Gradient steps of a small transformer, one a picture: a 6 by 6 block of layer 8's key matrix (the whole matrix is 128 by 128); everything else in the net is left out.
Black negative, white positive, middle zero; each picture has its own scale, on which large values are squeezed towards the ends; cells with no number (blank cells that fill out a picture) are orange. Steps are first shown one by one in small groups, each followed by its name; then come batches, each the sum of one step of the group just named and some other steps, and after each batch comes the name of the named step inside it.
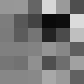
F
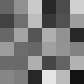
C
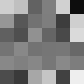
F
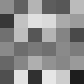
C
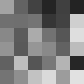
F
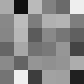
C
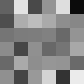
F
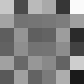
F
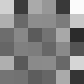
C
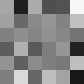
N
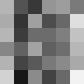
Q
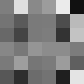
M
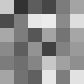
Q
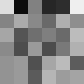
Q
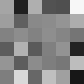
N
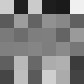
M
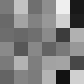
M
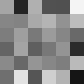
N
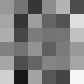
Q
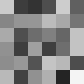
Q
